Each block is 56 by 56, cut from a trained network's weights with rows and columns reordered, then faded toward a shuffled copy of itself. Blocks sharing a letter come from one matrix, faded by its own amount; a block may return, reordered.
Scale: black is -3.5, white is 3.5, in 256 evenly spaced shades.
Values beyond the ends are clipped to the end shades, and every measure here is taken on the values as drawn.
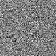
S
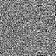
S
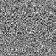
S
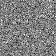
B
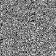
S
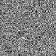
S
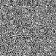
S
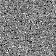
B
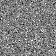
B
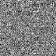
S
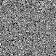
B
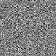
S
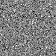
B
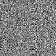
S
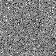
B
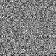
S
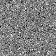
B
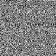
S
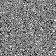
B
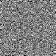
S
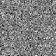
S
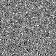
B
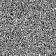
B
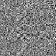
S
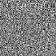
S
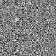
S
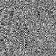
S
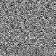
S
